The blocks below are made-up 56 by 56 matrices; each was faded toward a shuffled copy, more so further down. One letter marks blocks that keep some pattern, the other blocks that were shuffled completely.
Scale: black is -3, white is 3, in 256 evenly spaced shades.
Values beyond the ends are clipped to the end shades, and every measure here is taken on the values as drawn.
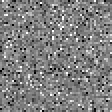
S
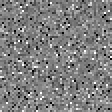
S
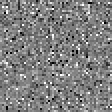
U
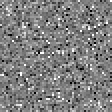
S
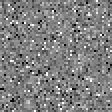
S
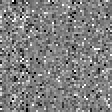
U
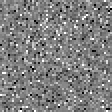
S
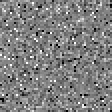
S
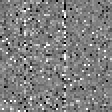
U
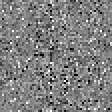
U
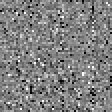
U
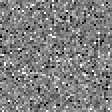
S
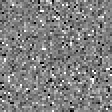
S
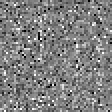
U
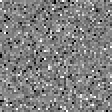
S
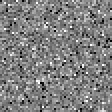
S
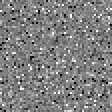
S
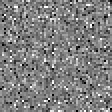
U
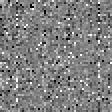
U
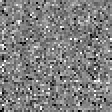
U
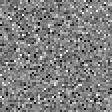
S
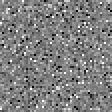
S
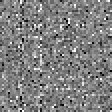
U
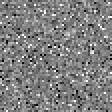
S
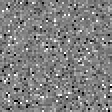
S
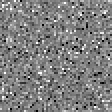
S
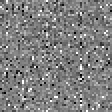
U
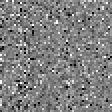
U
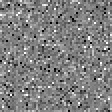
S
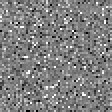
S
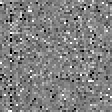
U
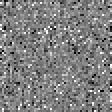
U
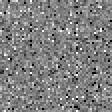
U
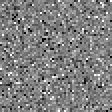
S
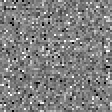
S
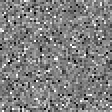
S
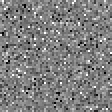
S
